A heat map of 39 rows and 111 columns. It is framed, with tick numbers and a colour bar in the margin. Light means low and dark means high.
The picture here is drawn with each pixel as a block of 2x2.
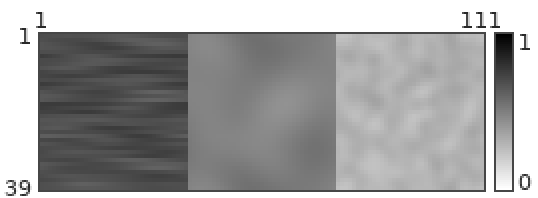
It is made of 1 by 3 panels. Panel 1,1: high, streaked across, faint in contrast. Panel 1,2: middling, smooth, faint in contrast. Panel 1,3: low, blotchy, faint in contrast.
